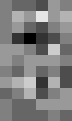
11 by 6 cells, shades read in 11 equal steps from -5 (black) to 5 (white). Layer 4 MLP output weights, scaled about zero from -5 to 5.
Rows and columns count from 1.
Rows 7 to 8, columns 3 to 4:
1 -1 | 3 -3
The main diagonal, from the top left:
0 2 -1 -3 3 0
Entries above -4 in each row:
6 6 6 5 6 6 6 6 6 6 6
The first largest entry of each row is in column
5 4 2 1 5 1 3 3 3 4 1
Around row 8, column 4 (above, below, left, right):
-1 -2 3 2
